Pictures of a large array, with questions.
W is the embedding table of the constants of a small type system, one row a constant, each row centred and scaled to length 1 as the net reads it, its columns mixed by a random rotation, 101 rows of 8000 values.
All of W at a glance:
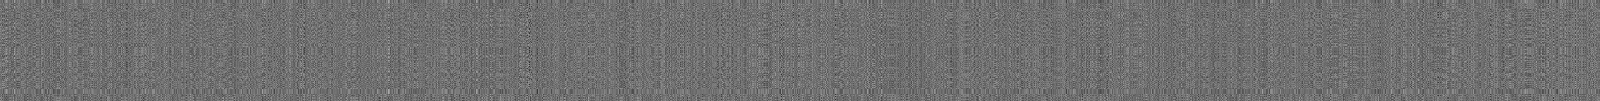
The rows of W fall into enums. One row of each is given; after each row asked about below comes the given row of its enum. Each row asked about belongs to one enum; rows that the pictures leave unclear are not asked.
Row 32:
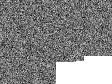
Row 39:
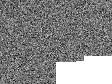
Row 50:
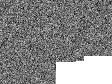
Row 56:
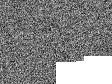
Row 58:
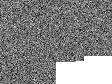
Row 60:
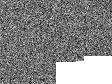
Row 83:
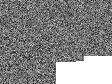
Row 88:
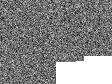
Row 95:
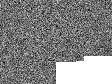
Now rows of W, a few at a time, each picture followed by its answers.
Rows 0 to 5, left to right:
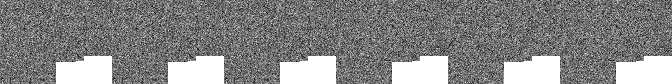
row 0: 60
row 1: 60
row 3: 95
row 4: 50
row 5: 95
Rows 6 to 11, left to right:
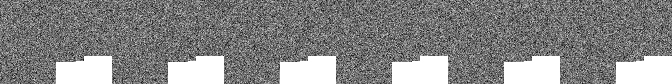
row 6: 58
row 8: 50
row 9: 39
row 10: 88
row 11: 32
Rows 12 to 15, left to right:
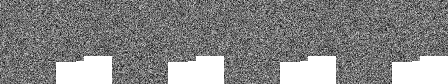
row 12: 95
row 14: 95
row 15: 56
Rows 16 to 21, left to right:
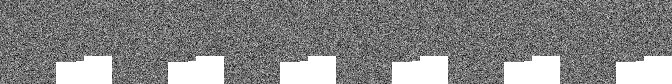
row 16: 39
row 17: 95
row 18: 83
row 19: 32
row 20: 39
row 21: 88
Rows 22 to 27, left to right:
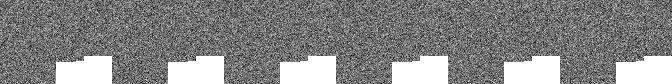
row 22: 50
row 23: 58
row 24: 39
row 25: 39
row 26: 88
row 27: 60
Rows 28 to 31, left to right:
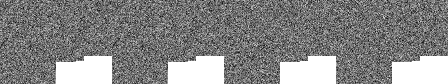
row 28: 50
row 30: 83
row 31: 88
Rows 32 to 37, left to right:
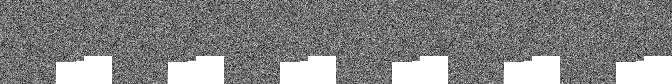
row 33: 50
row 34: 83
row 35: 95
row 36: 50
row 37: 60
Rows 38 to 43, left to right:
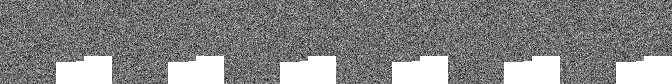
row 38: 83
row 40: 60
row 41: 88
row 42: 58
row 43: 56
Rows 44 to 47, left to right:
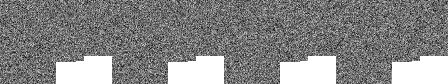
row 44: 83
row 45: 83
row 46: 56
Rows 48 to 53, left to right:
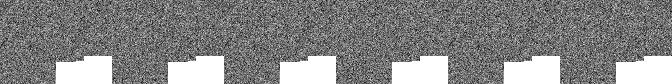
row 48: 50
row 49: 60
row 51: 58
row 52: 50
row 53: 60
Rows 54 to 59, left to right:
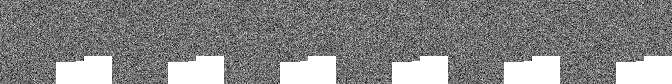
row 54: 58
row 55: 39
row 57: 60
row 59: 83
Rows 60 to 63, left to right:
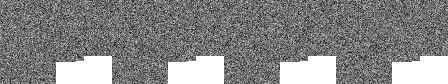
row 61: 32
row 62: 50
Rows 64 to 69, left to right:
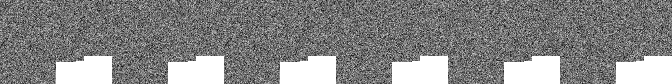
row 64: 50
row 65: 83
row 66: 50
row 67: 39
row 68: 95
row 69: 32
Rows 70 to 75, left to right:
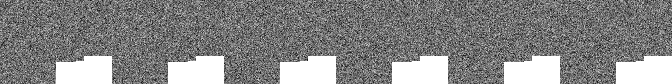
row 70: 50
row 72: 58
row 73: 83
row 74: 39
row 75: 83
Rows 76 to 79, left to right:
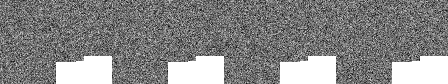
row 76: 56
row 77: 95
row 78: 32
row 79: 58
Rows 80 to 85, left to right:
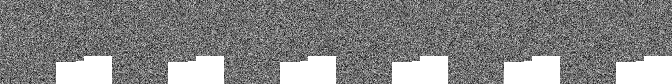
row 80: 60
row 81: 83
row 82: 95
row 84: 50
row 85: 83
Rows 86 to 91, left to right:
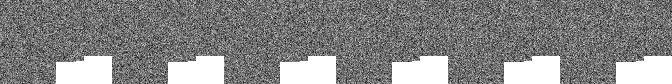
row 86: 32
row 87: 83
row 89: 60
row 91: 60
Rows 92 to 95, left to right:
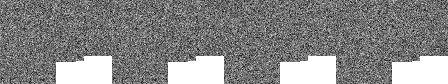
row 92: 60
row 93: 60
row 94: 39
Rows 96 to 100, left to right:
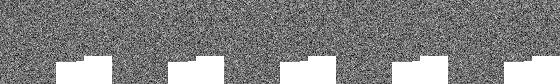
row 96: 39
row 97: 88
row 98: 88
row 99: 39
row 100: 88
